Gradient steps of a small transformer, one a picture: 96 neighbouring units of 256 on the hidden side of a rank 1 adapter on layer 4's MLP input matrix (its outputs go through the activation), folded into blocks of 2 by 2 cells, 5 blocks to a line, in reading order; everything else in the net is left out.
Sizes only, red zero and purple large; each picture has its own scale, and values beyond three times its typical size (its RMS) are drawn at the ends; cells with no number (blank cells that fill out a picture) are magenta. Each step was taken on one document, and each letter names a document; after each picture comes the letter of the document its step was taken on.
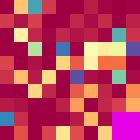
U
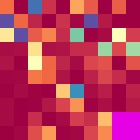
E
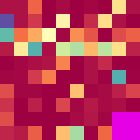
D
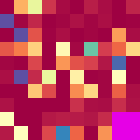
U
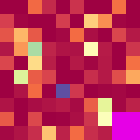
E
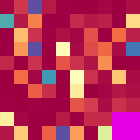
U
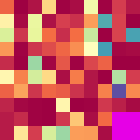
D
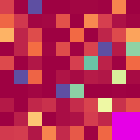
E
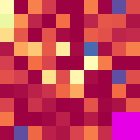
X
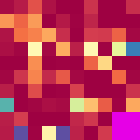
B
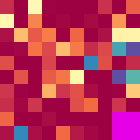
X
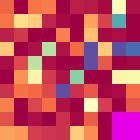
X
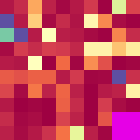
D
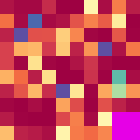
D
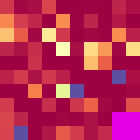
B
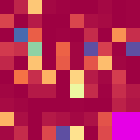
U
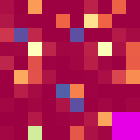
E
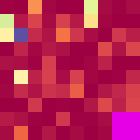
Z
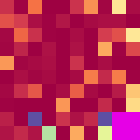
E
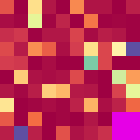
X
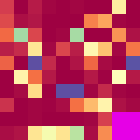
E
